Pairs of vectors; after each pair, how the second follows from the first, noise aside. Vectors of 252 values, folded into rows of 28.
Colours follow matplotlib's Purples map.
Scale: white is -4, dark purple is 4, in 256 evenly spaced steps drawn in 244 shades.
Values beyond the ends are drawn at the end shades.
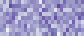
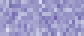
shrunk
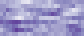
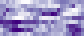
scaled up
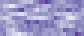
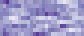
reversed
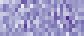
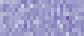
shrunk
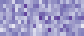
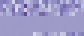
partly zeroed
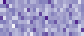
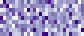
scaled up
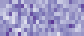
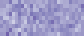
shrunk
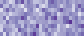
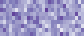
reversed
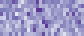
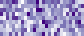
scaled up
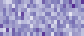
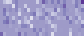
partly zeroed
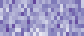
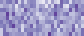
reversed
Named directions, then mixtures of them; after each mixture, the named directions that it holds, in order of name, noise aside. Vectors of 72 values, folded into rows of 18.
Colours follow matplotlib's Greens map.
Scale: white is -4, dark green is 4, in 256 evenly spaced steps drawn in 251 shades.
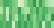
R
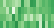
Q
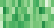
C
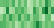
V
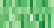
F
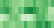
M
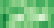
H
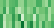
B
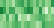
M, R, V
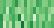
B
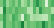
B, C, H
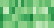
C, M, V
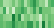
B, C, Q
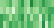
F, M, Q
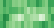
H
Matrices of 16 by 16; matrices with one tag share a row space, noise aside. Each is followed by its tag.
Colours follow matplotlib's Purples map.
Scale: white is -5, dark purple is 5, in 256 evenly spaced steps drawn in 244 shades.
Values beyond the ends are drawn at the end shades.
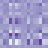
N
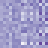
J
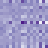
J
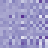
J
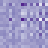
J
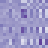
J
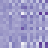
J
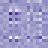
N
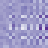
J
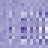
J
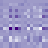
N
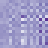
J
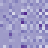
J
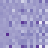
J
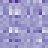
N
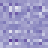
N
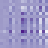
J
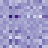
N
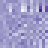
J
